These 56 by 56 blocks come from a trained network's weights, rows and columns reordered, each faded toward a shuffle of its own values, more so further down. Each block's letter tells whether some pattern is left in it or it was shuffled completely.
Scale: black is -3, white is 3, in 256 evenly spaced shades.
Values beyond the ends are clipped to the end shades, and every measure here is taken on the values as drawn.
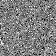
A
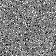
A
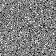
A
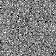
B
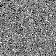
A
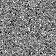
A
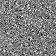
A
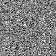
B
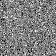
A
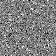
A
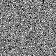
A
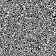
B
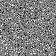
A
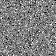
A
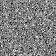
A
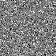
B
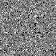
B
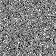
A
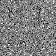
B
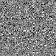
B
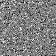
B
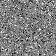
A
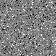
A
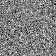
B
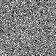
A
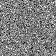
A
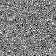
B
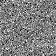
A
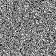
A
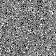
A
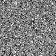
B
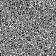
A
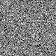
B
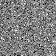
B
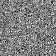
B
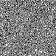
B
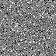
A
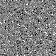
B
